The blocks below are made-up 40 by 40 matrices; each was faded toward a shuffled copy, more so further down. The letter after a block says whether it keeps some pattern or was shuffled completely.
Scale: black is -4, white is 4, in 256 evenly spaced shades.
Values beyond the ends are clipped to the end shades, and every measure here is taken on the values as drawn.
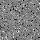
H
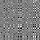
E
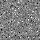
H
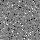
H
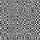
E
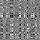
E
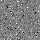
H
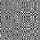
E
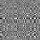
E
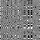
E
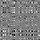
E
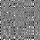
E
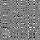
E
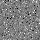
H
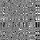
E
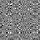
E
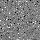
H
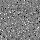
H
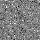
H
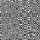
E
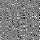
E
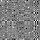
E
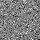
H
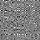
E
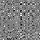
E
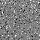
H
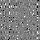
E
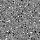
H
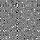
E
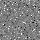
H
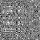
E
